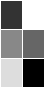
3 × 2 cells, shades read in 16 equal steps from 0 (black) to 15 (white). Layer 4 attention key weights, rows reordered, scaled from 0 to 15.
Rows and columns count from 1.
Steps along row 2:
down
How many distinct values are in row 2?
2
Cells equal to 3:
1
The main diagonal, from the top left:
3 6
